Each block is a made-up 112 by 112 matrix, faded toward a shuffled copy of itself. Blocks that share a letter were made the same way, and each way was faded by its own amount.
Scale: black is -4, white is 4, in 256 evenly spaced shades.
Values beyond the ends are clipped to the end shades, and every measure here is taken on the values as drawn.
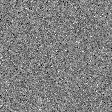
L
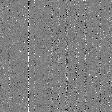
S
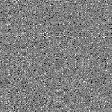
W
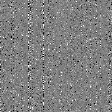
S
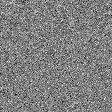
L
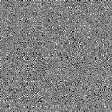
W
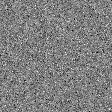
L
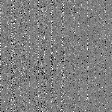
S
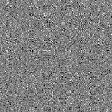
W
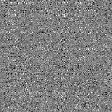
W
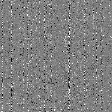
S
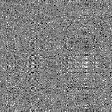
W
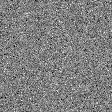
L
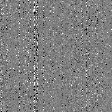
S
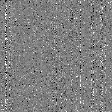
S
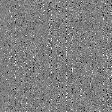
S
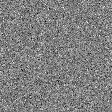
L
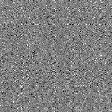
W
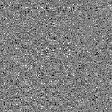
W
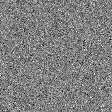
L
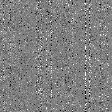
S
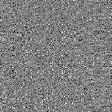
W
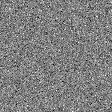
L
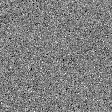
L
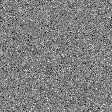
L
